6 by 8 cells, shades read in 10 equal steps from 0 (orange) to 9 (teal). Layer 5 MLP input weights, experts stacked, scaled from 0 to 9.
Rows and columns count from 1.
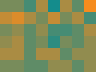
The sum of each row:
38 28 42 41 32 40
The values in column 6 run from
3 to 7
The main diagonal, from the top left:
5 1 6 5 3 4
